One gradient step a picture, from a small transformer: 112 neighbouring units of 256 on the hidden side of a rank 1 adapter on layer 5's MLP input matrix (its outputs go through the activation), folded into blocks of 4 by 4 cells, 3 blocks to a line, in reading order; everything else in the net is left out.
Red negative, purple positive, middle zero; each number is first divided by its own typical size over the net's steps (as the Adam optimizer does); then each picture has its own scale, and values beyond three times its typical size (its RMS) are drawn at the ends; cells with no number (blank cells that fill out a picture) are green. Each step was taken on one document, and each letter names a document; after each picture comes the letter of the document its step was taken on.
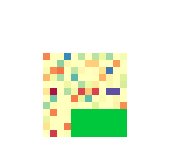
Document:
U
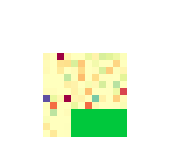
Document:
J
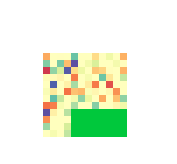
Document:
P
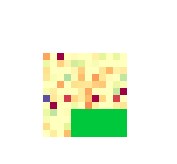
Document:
J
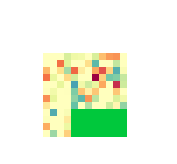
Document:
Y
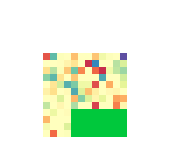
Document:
P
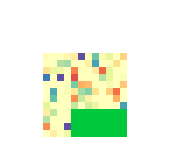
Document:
U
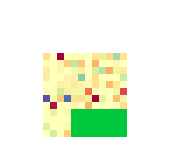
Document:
J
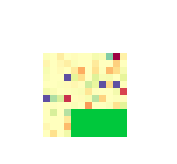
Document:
J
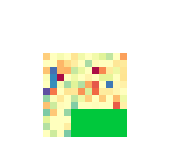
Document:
P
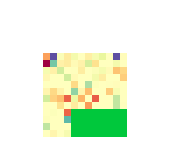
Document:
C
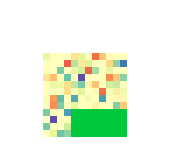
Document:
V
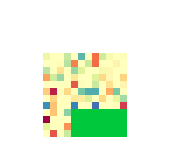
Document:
U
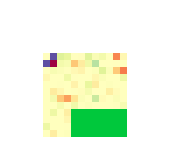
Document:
C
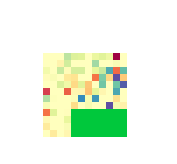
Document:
Y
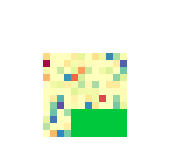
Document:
V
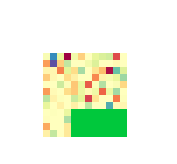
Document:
Y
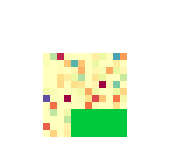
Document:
J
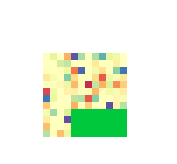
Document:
Y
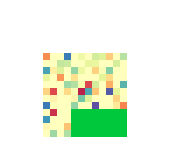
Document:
U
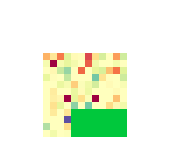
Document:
C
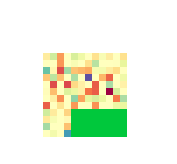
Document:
P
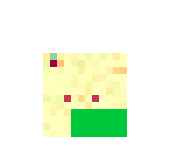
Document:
C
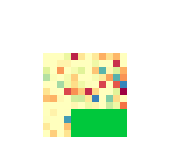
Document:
Y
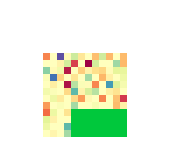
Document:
P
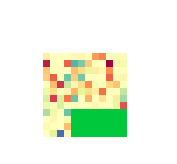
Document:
V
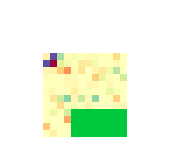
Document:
C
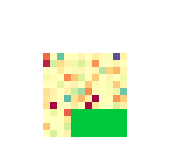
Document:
J
